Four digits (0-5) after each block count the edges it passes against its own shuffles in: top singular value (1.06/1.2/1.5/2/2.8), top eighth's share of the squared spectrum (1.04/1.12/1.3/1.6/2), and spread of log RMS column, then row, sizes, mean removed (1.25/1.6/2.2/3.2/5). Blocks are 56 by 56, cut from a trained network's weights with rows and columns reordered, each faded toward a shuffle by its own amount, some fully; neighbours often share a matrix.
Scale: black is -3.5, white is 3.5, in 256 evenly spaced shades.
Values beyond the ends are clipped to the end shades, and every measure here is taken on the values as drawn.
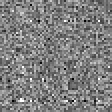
3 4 1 2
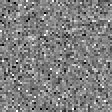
1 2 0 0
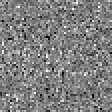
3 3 1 1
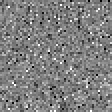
1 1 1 0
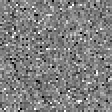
2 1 0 0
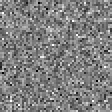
0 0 0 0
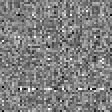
3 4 2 2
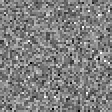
0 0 0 0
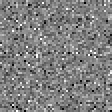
2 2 1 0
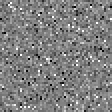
0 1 0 0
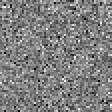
2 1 1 0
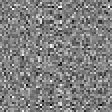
4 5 3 2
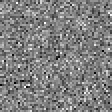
1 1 0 0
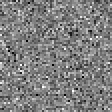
0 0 0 0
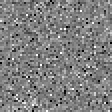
1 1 0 0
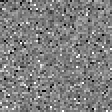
2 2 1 1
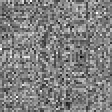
3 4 1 1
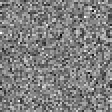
3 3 1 0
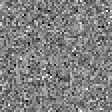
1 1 0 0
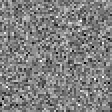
1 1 0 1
